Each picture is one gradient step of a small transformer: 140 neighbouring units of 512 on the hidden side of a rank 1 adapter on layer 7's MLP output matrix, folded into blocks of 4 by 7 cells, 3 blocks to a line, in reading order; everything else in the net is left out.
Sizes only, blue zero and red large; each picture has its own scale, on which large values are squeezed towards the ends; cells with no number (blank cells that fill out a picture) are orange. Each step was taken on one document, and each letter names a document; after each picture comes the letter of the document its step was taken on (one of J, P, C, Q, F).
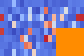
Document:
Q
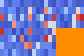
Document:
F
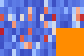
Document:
F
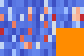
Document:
F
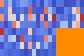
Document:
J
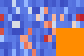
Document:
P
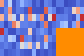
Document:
J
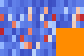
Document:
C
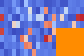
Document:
Q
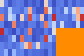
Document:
F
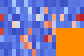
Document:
P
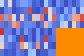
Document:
J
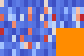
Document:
F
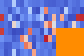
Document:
Q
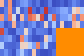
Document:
J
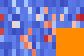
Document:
P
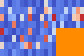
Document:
C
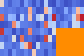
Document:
C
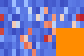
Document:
P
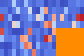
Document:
P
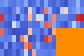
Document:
Q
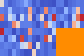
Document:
J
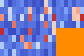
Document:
F
